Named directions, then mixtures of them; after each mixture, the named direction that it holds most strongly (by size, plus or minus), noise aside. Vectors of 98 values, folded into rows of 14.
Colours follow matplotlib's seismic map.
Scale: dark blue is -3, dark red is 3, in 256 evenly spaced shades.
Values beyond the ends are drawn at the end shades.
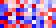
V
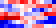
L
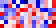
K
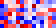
V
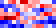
L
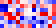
V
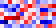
L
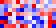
V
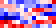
L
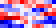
L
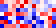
V
